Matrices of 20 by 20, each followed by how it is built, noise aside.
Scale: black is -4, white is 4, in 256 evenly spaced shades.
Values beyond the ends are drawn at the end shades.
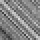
Toeplitz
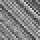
Toeplitz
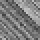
Toeplitz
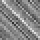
Toeplitz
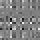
low rank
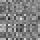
low rank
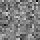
low rank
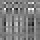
low rank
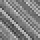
Toeplitz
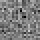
low rank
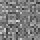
low rank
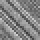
Toeplitz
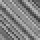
Toeplitz
